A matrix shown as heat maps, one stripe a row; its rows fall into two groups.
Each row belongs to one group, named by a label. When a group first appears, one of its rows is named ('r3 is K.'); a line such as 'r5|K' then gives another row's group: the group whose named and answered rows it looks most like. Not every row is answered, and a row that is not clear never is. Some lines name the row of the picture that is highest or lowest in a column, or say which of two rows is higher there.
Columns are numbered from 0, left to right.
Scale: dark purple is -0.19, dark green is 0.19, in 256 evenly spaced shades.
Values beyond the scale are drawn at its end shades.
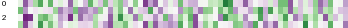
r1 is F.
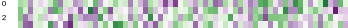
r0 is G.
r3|F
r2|F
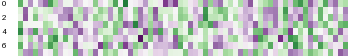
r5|G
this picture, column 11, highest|7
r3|G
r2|F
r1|F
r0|G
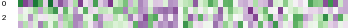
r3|G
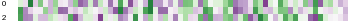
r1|F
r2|G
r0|F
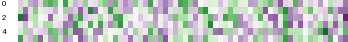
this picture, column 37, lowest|4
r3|F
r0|G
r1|F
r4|G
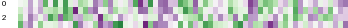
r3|F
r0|G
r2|G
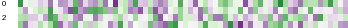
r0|F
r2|G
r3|F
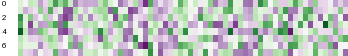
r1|F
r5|G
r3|G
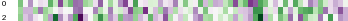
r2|F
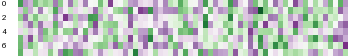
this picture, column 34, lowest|3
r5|F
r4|G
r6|F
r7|G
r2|F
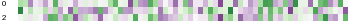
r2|G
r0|G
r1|F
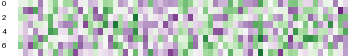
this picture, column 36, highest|4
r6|F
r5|F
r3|F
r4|G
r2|G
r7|G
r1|F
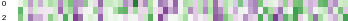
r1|G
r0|G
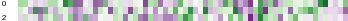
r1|F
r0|G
